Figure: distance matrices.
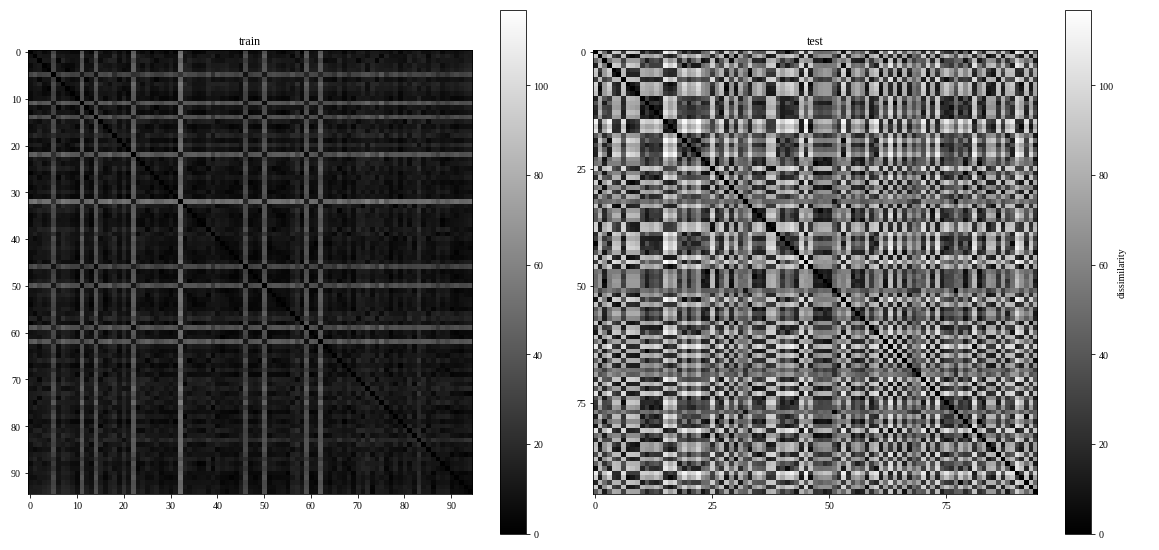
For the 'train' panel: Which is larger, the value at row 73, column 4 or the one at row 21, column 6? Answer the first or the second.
the first
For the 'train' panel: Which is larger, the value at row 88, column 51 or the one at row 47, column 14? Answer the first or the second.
the second
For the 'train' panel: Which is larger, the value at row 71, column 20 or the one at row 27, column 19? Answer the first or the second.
the first
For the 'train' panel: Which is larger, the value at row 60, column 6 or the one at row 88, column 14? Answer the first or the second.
the second
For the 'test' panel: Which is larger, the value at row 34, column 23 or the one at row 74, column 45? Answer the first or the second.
the second
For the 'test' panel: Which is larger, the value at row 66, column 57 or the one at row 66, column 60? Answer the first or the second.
the second
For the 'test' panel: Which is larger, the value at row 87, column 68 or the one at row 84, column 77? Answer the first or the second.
the first
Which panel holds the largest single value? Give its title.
test
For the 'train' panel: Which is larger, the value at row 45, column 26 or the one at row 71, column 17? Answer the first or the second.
the second
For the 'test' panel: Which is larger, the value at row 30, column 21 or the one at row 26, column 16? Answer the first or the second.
the first
